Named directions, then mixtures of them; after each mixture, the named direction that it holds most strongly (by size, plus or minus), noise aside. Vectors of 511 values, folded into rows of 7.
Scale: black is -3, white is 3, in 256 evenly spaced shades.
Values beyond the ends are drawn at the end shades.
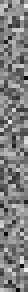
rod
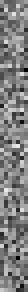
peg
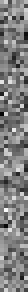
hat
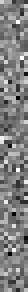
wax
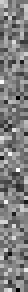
wax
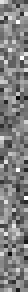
wax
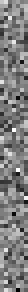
hat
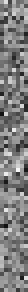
hat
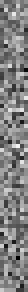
peg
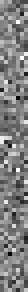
wax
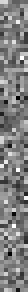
wax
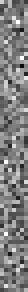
rod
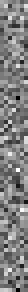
rod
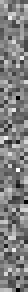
wax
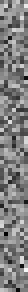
rod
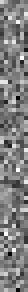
wax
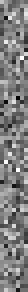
wax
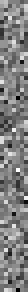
wax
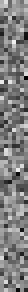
hat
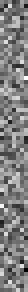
rod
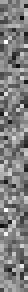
hat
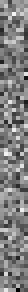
peg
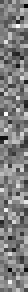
wax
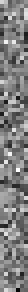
hat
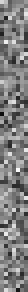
hat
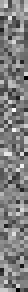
rod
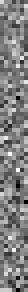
wax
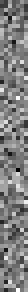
rod
